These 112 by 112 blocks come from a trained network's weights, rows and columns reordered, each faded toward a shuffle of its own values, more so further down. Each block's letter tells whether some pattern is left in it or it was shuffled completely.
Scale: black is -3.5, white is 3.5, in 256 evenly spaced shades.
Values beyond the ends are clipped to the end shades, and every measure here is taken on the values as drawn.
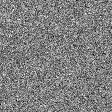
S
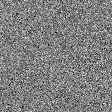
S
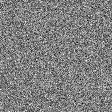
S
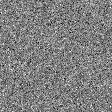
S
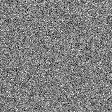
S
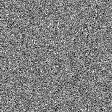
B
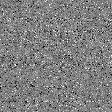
B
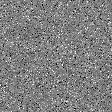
S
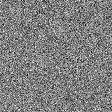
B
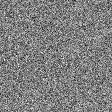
S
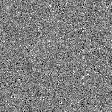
B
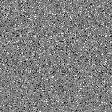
B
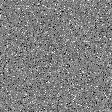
S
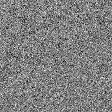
B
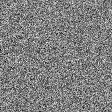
S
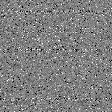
B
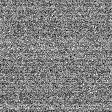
B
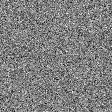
S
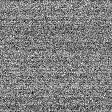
B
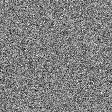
S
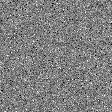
S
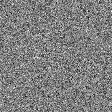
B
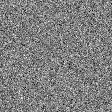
S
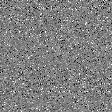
B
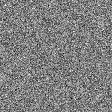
S
